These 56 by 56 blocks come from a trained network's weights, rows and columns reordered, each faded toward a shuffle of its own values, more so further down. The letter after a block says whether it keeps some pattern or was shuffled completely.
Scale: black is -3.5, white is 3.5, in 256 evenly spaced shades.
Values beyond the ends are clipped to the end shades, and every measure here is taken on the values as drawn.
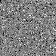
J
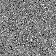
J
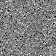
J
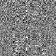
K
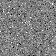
J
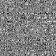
K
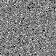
J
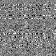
K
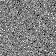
J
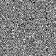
K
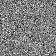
J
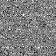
K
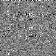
K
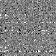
K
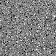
J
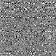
K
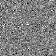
K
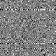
K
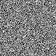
J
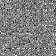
K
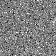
J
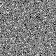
J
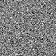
K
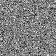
J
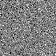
J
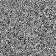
J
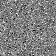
J
